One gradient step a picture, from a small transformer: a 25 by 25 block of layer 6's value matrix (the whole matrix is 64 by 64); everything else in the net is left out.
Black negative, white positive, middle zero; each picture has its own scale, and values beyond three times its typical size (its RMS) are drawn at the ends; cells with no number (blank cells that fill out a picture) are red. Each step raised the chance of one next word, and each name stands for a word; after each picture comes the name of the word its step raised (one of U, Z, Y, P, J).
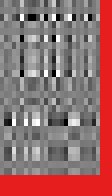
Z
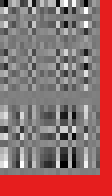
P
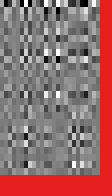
P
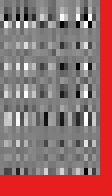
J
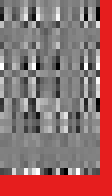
J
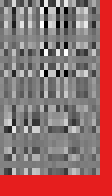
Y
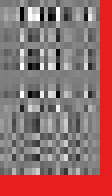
J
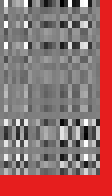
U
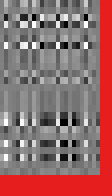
U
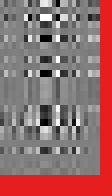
Z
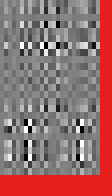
U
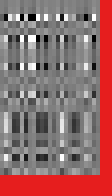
J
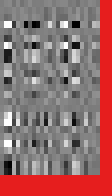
Y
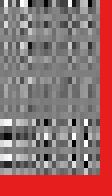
U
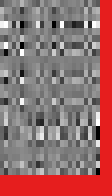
Y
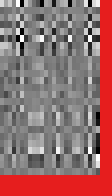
Z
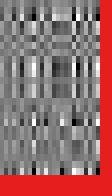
J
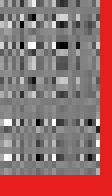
U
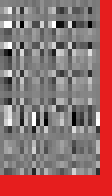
Y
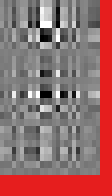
Y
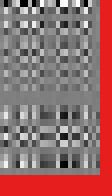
P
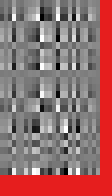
J
